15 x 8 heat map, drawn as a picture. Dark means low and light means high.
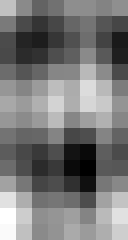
Average level on the scale: 50%. Stripes: horizontal, repeating 2 times. Ninth with the highest average: bottom left.
